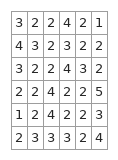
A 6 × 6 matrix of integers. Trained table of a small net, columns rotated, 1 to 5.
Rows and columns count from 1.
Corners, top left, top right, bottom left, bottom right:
3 1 2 4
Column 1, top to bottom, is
3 4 3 2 1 2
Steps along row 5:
up up down same up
